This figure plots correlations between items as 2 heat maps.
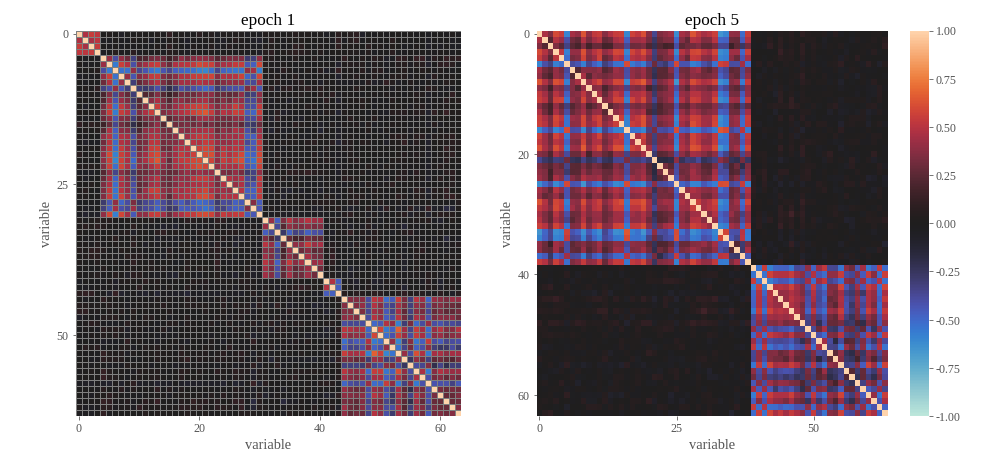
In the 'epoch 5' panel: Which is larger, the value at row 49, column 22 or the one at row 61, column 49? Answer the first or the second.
the first
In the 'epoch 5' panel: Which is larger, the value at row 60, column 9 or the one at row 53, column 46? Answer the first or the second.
the second
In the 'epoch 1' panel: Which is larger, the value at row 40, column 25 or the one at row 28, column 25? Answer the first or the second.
the first
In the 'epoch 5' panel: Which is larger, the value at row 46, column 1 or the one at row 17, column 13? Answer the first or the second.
the second
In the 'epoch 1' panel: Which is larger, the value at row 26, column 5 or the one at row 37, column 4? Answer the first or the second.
the first
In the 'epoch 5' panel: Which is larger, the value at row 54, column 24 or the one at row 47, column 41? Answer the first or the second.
the first
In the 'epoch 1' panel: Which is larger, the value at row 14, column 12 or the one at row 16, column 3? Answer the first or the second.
the first
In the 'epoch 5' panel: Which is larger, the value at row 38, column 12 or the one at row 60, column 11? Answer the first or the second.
the first
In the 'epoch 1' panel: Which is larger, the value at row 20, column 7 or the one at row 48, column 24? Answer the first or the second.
the first
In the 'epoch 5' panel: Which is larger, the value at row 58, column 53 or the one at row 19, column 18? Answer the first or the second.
the second
